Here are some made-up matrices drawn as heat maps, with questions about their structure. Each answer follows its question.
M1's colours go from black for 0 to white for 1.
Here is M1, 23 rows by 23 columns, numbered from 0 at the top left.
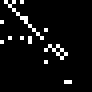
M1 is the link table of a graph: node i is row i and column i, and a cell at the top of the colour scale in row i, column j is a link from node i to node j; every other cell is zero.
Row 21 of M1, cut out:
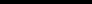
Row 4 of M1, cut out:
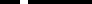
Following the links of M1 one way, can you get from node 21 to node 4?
no
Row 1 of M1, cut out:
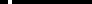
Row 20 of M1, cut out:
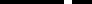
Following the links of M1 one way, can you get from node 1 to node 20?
no
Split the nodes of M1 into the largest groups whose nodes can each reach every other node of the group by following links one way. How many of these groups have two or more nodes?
2
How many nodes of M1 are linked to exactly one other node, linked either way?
1
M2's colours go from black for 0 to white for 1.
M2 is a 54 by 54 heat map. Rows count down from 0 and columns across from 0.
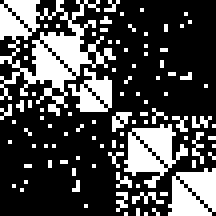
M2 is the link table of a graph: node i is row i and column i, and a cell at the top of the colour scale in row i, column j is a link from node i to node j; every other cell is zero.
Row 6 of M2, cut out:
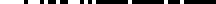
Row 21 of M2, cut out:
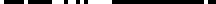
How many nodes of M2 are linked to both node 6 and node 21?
5
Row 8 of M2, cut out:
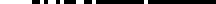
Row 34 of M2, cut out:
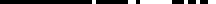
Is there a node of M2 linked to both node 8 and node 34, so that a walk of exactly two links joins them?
yes
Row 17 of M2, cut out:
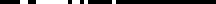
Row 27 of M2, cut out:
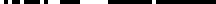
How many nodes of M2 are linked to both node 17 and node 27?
6
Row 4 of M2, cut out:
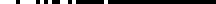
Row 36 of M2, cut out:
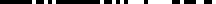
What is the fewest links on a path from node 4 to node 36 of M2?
2
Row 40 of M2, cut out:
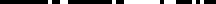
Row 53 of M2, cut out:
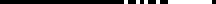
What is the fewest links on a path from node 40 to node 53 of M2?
2
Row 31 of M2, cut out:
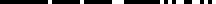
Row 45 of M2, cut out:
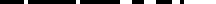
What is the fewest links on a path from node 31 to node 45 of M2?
1
